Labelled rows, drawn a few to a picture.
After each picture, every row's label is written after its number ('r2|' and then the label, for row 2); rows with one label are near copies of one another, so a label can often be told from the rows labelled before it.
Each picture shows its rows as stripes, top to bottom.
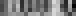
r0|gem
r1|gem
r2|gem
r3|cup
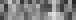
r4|gem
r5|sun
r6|sun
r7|cup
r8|cup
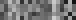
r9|gem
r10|sun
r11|sun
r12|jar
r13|gem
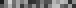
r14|jar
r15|gem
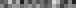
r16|gem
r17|sun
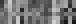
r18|jar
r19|jar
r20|gem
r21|sun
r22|gem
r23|gem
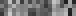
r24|gem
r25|sun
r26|jar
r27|jar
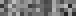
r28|sun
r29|jar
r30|sun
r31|gem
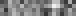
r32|gem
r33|cup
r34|sun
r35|sun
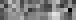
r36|gem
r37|sun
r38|jar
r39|cup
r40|cup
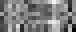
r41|cup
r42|jar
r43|jar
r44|sun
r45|jar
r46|cup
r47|gem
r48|gem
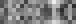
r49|cup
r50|gem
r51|sun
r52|sun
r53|gem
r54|cup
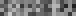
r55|sun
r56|gem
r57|sun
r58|jar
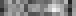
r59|jar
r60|cup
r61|cup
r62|jar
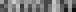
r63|sun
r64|gem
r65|gem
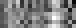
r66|gem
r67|gem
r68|jar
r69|cup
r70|cup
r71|gem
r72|cup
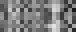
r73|gem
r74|cup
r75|gem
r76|sun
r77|sun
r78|gem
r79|cup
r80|gem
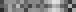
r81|cup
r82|gem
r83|cup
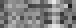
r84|cup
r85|jar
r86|cup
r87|sun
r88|gem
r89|sun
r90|cup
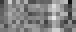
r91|jar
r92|cup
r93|cup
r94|jar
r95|cup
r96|gem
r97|sun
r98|cup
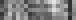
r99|cup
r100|jar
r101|cup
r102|jar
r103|jar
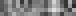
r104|gem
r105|gem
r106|cup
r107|sun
